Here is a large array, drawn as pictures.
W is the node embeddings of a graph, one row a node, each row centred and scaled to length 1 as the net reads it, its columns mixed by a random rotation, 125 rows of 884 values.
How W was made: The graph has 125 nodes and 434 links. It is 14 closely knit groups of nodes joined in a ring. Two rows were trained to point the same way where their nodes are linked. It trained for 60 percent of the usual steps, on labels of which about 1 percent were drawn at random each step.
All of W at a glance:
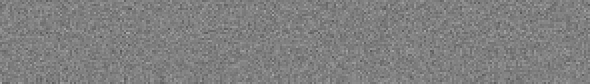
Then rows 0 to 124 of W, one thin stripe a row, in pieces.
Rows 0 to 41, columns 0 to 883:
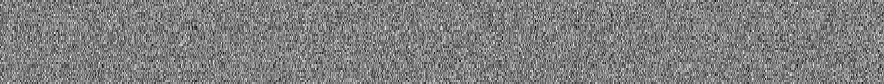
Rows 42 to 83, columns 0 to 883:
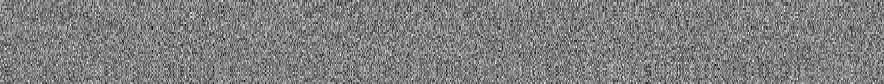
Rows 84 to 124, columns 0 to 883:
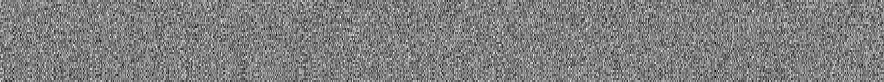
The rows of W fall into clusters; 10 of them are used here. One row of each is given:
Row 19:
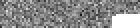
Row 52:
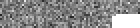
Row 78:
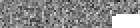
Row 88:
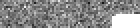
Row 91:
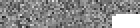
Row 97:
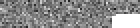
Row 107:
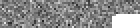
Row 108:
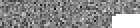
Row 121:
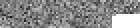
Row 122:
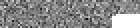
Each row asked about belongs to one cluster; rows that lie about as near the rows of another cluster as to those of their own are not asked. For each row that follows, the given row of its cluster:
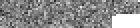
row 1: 121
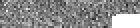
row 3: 19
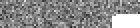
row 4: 52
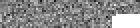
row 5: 91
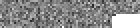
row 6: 78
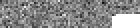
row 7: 88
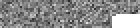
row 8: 78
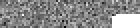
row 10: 88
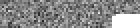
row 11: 107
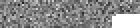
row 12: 91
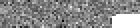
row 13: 97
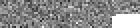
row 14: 97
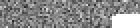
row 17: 122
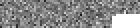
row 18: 19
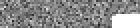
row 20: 122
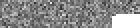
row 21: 88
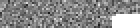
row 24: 122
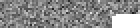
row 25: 78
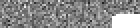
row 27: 88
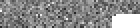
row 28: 52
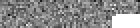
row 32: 91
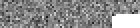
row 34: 78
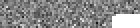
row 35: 107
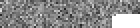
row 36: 52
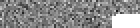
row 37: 122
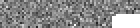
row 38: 107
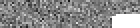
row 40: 97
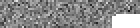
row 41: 91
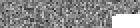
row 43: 78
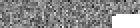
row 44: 78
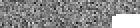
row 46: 108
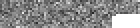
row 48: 121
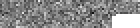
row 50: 121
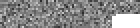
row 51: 91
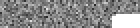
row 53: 122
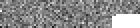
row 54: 52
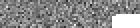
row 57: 107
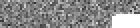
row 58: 88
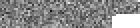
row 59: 121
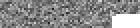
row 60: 78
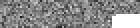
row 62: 91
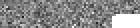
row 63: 107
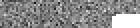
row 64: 108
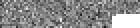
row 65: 19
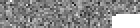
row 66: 19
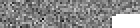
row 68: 97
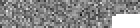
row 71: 19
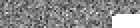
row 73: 78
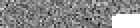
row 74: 122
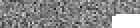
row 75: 108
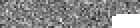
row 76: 19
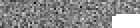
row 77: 108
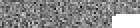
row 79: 108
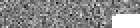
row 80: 122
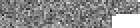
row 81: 121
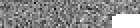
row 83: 108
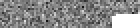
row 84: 78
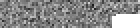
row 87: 78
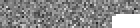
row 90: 107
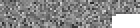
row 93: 108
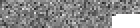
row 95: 88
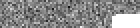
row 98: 19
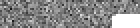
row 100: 122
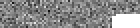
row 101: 97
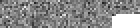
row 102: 88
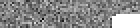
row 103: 97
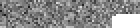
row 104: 121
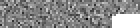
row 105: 122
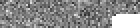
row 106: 19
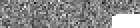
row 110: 88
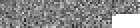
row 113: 121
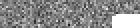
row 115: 107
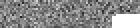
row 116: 91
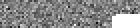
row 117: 107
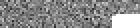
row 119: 122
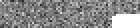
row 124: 108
